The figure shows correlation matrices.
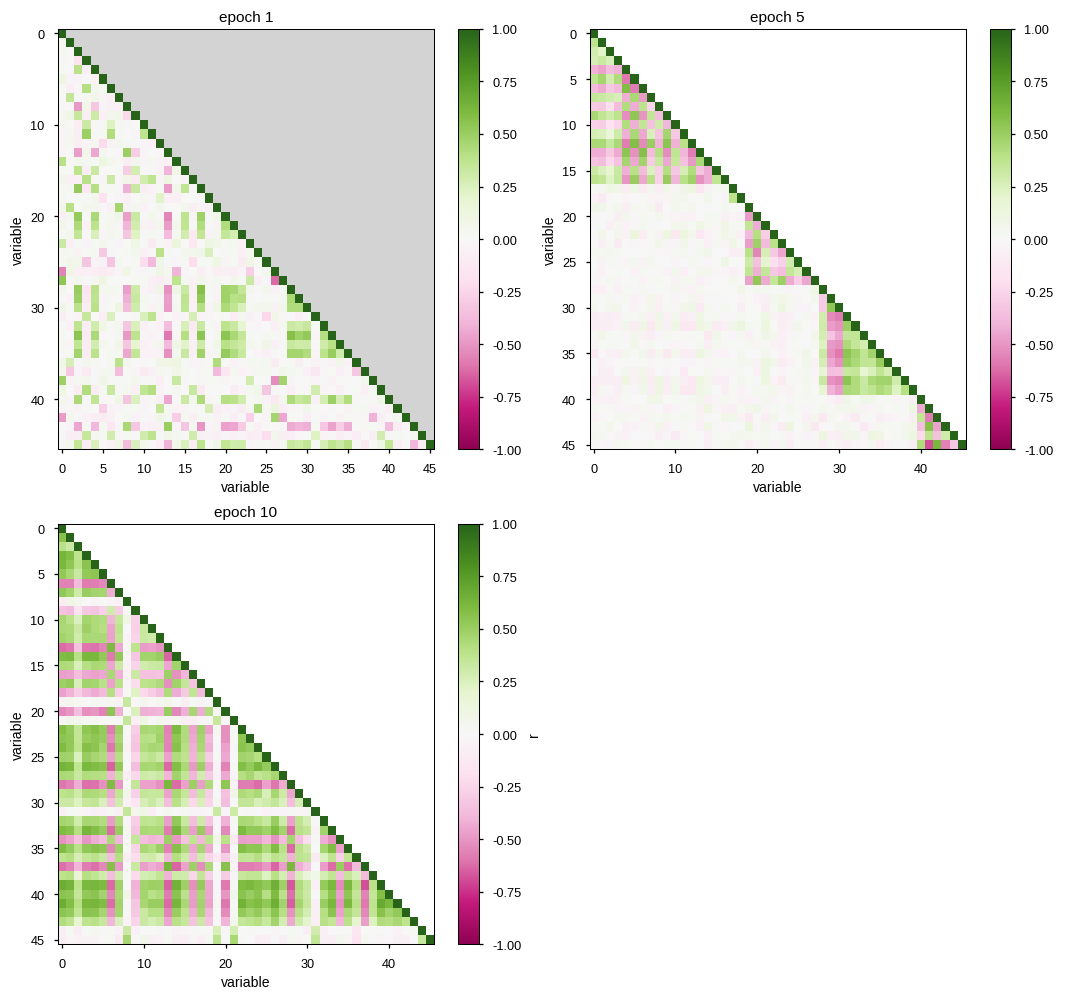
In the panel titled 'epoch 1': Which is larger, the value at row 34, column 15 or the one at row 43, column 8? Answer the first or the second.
the second
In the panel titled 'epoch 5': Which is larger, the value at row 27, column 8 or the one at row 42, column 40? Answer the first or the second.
the second
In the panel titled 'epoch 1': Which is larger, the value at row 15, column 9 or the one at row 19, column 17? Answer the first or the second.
the first
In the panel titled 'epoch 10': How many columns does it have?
46
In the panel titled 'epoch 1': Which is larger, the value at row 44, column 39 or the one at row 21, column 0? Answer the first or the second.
the first
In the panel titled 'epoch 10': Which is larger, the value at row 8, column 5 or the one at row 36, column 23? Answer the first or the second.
the second
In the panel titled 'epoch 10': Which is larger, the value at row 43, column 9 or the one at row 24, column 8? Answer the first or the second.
the second
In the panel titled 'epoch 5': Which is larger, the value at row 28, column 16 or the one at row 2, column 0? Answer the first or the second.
the second
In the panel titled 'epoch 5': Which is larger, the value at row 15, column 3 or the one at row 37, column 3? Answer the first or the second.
the first
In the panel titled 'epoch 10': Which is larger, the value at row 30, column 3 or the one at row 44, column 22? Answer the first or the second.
the first
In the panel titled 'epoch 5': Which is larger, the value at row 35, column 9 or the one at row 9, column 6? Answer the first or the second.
the first
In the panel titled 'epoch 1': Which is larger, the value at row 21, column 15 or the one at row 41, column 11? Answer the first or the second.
the first
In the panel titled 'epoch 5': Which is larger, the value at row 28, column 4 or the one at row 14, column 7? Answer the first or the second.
the first
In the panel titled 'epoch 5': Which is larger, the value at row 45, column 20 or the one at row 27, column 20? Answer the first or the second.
the second
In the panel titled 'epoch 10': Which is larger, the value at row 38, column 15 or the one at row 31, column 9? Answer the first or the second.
the first
